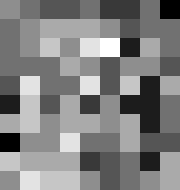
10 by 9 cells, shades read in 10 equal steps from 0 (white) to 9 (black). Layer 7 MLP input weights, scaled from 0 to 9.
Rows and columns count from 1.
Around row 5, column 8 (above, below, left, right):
4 8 2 3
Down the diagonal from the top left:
4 4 2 3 1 4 3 6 3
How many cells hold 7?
4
